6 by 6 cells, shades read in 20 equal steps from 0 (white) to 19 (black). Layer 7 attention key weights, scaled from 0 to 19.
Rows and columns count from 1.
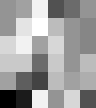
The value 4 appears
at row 4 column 1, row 4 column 2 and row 4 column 4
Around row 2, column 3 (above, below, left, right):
1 7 2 5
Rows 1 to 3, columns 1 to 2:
8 7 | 8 2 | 3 1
